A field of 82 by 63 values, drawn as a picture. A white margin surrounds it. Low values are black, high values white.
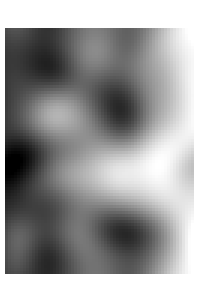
The field is smooth, with broad soft blobs. Values rise toward the right. No row or column stands out.
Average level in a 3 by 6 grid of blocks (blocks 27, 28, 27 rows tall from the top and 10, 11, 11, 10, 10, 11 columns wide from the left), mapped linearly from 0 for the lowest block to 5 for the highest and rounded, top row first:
112135
023345
112125
